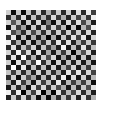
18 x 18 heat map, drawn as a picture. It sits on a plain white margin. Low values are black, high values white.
Overall the values sit about 50% of the way up the scale. No row or column stands out. The histogram has two humps. No seam splits the table. A checkerboard runs through the table.
